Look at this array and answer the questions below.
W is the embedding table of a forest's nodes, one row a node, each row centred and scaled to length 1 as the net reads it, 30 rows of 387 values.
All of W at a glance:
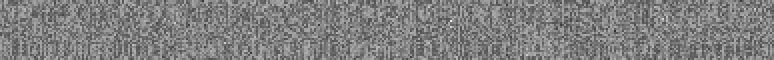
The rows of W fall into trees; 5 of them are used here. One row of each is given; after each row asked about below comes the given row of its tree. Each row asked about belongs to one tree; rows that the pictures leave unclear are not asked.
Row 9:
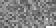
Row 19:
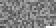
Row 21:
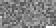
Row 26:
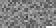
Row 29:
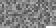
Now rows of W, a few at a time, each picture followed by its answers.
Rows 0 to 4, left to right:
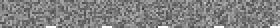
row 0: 19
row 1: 19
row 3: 21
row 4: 29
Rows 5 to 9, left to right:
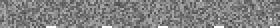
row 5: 29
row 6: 21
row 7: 21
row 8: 29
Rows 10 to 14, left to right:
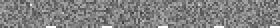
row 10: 9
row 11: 19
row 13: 9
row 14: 26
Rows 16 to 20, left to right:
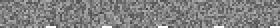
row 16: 19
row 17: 9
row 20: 26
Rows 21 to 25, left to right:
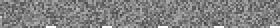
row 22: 26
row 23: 26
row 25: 26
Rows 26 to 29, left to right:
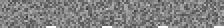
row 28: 29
